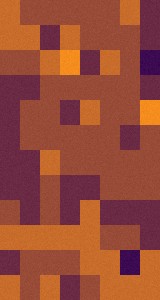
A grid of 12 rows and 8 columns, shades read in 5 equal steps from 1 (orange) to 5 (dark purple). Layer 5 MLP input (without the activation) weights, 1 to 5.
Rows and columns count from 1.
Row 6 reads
4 3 3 3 3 3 4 3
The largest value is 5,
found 2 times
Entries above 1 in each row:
8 8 7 8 7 8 8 8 8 8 8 8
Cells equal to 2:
23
